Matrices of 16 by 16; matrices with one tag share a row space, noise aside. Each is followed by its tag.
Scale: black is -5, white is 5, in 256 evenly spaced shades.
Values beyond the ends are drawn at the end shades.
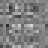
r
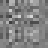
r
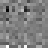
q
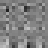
q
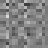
q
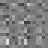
q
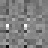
q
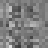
r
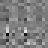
q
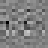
q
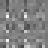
q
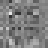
r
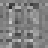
r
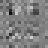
r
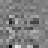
r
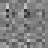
q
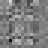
r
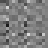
q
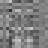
r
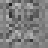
r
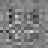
r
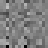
q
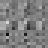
q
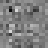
r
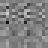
q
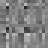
q
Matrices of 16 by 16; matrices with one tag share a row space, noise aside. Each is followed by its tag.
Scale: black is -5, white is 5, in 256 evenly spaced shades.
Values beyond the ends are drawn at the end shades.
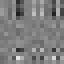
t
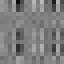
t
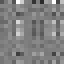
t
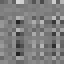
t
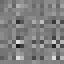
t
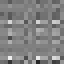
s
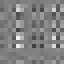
t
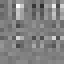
t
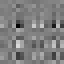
t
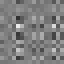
t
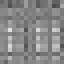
s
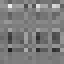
s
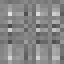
s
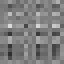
s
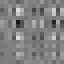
t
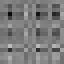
s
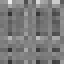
s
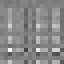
s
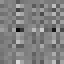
t
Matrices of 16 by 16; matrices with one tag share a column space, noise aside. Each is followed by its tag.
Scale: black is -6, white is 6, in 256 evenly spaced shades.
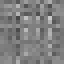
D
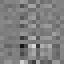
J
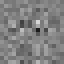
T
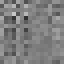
D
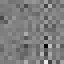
J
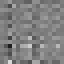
J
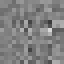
T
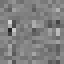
T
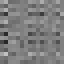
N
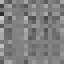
D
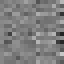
N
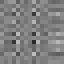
N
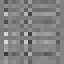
N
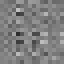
N
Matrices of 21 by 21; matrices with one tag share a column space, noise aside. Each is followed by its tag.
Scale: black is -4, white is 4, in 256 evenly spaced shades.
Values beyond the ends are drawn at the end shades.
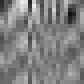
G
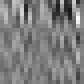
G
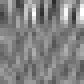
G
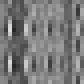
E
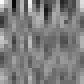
G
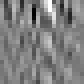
G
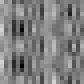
E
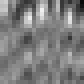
G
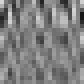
G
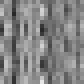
E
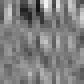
G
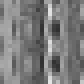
E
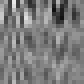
G
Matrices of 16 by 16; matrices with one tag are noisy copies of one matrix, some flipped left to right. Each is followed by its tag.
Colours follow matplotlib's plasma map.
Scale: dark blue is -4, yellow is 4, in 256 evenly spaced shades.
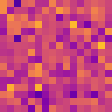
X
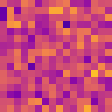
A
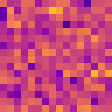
A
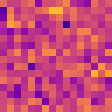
A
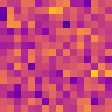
A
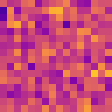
A
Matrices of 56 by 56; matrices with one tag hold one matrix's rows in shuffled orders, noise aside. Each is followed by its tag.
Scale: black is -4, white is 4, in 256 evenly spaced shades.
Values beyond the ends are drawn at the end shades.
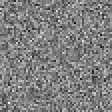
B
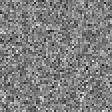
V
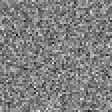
V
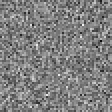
B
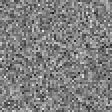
V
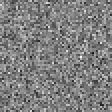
B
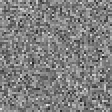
B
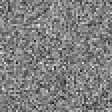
V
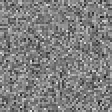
B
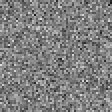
V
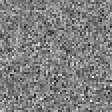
V
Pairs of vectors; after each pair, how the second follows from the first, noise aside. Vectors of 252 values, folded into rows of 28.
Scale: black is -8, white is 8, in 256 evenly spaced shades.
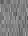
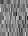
scaled up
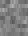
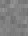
shrunk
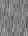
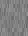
shrunk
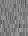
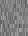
copied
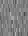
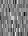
scaled up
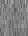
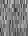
scaled up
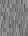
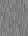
shrunk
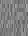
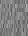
copied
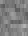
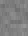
shrunk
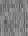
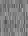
copied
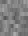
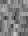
scaled up
